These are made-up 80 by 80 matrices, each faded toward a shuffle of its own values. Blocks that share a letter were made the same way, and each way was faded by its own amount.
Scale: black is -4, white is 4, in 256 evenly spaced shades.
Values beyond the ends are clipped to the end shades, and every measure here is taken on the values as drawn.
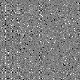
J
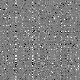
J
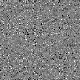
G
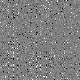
J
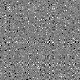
J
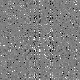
J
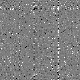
J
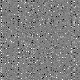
J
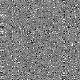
G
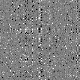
J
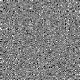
G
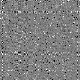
J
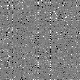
J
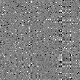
J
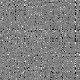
J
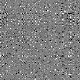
J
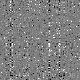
J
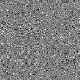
G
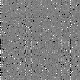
J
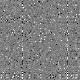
J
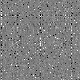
J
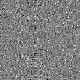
G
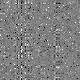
J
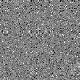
G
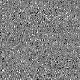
G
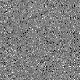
G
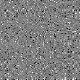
J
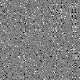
J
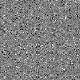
G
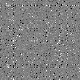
J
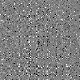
J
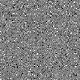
G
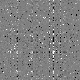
J
